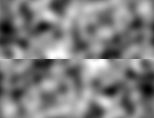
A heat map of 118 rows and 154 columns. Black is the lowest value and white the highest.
A half turn leaves it unchanged. The ninth with the highest average is the centre. No lone cell stands out from its neighbours. The histogram is bell-shaped. There is no overall slope.
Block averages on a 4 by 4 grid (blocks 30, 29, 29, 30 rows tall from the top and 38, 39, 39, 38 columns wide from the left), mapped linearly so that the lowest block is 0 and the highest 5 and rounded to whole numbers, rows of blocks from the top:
0 3 4 3 / 0 5 1 1 / 1 1 5 0 / 3 4 3 0
